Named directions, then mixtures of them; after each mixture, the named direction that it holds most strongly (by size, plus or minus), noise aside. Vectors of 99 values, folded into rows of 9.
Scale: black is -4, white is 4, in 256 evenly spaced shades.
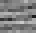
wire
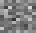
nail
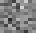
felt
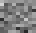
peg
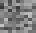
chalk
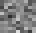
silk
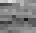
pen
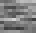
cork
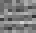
wire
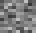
silk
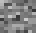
peg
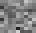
silk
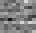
wire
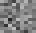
felt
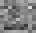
nail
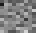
peg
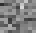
felt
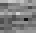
pen
